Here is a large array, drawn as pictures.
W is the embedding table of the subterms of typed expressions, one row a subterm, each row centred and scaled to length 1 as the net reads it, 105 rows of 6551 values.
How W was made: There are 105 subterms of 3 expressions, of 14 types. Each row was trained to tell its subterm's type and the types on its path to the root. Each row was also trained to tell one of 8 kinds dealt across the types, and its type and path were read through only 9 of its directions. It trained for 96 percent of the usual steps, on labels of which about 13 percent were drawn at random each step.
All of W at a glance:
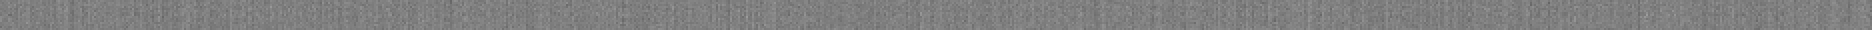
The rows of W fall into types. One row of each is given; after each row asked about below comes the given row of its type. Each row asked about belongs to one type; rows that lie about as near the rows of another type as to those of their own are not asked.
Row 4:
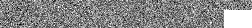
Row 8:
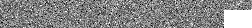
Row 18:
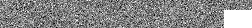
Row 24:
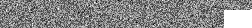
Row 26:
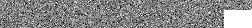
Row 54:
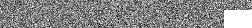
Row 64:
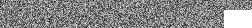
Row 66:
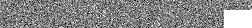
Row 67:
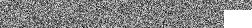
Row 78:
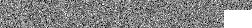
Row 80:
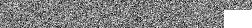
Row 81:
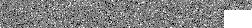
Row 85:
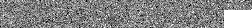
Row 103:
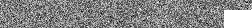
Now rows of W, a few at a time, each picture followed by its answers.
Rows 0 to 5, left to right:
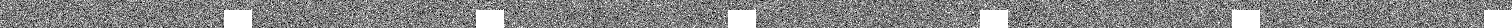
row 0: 4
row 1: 67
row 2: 81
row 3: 80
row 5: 85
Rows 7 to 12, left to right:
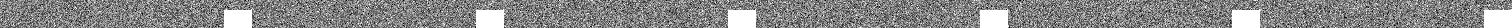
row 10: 64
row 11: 67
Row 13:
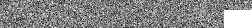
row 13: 26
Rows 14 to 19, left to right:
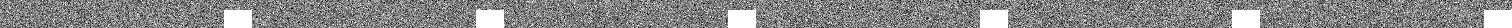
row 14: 67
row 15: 54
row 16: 81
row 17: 78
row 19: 26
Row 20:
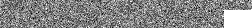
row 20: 54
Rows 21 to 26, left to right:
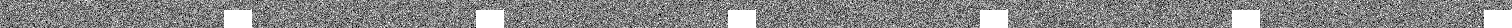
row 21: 4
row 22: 64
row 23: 64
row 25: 18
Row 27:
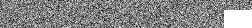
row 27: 64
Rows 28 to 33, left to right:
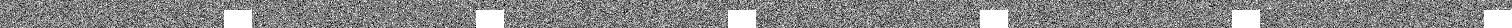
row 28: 4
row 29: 66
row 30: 78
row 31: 80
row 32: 78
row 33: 80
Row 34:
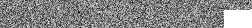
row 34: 24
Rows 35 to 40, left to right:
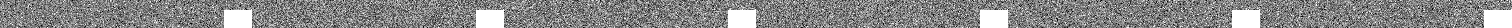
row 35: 103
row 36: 103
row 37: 80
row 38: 67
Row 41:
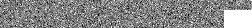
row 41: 54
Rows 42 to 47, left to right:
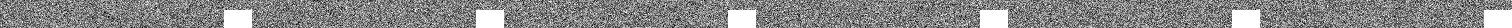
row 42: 8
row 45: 24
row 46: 24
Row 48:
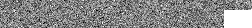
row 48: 54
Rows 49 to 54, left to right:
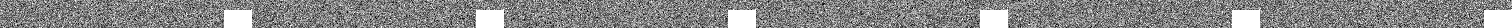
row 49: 4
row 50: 4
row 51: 8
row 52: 8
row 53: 80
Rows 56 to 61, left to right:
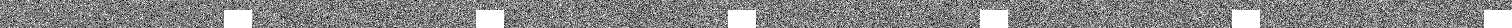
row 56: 66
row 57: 18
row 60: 4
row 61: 67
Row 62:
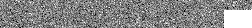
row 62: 85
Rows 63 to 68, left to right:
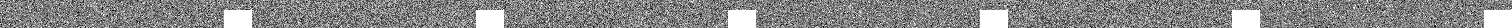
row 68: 78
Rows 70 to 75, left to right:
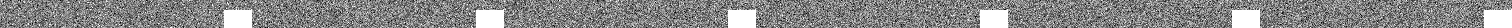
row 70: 64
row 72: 54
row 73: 67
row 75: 26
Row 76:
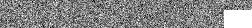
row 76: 64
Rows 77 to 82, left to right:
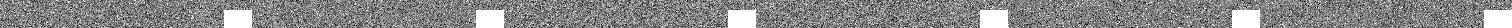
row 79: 78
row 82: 80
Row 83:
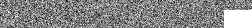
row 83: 54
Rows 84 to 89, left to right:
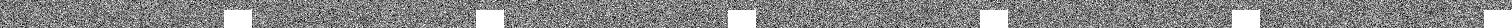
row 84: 8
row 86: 66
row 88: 24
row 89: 24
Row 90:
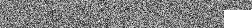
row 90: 67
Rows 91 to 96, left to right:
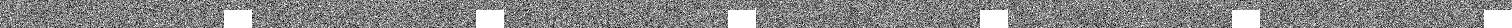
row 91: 78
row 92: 8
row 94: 81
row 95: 81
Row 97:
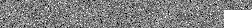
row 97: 18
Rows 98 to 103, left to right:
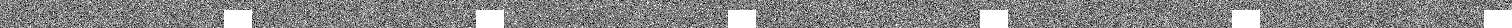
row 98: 4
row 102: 78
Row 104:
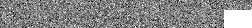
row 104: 85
